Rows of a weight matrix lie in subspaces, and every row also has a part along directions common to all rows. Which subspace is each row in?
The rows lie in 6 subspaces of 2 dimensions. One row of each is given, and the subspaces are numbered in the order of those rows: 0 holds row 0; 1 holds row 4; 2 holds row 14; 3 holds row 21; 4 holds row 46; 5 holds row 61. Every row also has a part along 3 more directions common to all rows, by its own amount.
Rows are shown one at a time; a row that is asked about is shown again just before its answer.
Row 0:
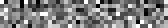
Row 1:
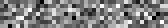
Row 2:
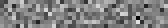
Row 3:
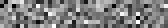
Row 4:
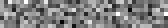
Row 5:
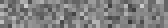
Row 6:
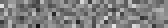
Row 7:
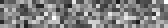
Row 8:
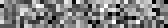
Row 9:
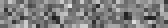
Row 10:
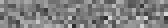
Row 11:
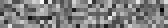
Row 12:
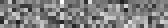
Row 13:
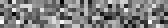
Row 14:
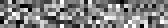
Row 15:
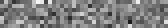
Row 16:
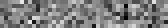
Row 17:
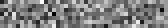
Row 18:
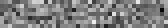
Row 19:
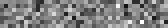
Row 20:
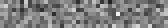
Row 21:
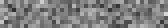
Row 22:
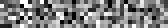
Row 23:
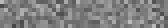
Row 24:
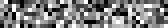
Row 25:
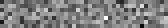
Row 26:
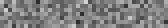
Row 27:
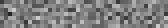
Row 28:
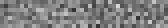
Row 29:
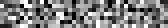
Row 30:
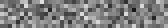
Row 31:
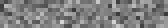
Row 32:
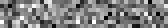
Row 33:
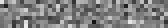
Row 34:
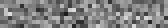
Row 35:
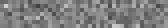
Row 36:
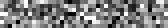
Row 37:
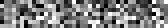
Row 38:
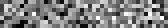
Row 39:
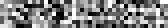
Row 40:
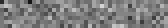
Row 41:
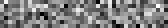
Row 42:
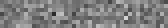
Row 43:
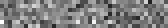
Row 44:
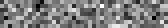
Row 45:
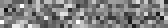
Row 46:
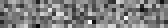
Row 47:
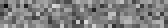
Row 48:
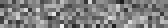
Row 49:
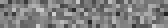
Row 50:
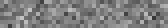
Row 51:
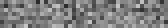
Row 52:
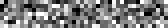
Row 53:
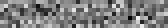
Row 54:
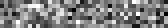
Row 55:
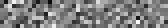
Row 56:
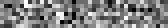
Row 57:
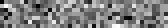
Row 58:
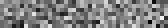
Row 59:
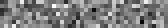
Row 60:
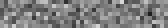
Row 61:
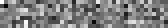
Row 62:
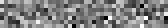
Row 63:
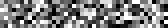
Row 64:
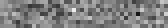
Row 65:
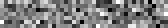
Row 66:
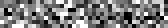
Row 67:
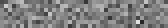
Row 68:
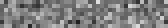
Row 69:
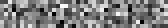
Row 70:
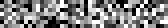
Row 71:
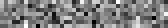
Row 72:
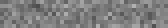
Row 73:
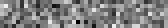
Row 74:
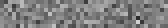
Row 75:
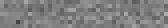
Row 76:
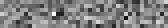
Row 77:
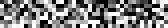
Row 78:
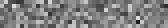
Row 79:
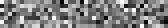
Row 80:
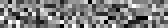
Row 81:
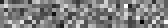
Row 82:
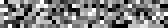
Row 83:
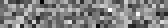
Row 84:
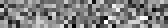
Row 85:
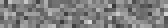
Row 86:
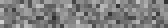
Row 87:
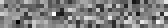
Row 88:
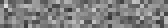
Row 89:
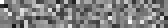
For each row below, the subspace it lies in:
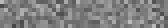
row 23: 5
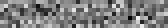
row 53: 2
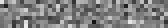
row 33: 5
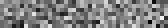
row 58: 5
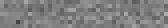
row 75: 4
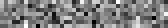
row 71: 5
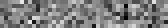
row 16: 3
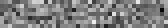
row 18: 1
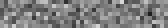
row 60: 0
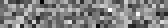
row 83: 3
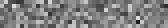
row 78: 1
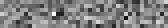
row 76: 4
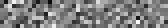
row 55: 1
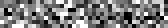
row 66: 5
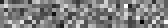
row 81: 3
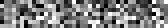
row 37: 5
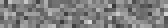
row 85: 1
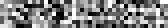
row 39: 4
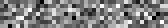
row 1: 3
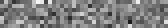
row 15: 1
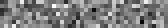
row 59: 0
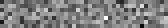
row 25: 2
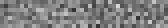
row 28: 5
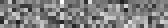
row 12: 2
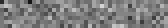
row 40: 3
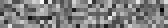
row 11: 1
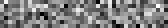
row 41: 0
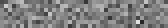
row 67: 1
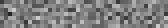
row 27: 5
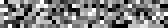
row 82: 3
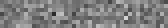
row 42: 4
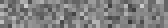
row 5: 4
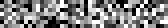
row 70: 2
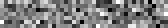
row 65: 3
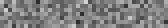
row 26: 2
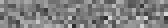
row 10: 2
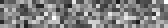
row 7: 5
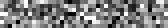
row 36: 4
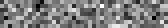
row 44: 3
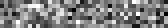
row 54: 4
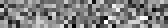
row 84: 2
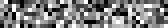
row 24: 1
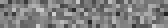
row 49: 1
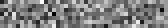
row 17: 1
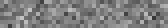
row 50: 3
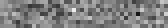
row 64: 4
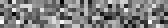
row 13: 2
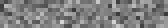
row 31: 0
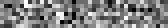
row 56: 4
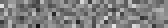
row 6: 2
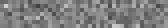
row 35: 0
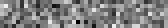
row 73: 0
